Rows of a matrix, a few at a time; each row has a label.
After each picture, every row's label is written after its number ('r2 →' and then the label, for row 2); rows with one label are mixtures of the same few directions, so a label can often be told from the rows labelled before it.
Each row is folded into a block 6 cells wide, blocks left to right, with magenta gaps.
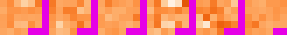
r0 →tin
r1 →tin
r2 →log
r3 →tin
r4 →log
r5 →log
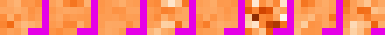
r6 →log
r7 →tin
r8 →tin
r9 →tin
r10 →log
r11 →log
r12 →log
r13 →tin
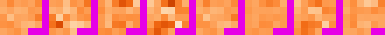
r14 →log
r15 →log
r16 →tin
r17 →tin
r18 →log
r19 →tin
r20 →tin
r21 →tin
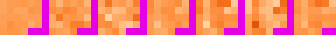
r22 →tin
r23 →log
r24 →log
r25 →tin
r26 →tin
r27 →tin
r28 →tin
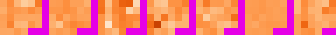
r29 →tin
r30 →log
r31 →tin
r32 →log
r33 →log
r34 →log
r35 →tin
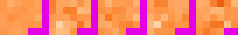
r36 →log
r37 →tin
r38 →log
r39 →log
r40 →tin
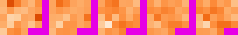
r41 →log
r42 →log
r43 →log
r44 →log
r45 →log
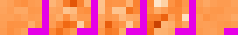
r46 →tin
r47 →tin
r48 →tin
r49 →log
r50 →log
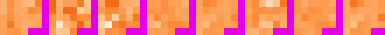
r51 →tin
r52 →tin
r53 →log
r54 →log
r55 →log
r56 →tin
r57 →log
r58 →log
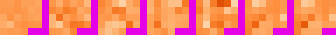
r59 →log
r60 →log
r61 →tin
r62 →tin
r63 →tin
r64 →log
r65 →log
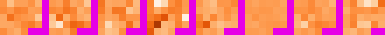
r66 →log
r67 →log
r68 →tin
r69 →log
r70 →log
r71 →log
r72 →log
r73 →tin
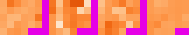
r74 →log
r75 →tin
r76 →tin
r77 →log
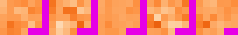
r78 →tin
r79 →tin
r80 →tin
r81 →log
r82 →log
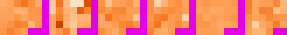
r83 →tin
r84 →tin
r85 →log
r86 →log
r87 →log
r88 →tin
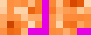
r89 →tin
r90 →tin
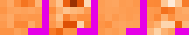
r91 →tin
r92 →tin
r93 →log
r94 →tin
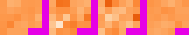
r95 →log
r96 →log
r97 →log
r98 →tin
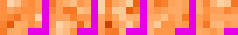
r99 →log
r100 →tin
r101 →tin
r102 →log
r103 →tin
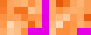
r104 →tin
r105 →log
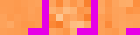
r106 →log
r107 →log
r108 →tin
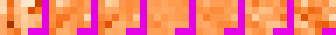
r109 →tin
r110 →log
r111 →log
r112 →log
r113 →log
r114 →log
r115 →log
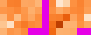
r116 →log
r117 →log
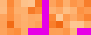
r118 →tin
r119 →log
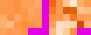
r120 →log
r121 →tin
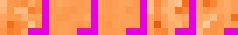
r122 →tin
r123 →log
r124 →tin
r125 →tin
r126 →log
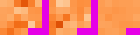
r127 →tin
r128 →log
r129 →log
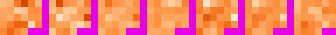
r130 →tin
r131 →log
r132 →log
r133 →tin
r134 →log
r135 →log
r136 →tin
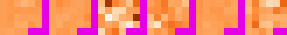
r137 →tin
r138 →log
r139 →log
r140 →log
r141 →tin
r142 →tin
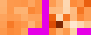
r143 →tin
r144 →log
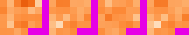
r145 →tin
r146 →log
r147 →log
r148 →log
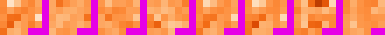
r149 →log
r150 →log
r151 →log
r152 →log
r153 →log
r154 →log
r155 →tin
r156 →tin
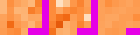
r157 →tin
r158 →log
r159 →log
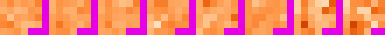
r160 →log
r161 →tin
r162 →tin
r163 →log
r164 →log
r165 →log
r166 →tin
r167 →tin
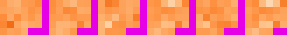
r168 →log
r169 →tin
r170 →log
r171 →tin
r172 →log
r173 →tin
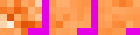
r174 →log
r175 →log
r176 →tin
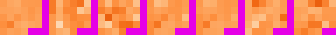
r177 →log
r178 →tin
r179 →log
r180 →log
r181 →log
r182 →log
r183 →tin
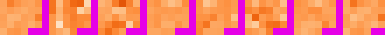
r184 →log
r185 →tin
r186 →tin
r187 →tin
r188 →log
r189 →log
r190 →tin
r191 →log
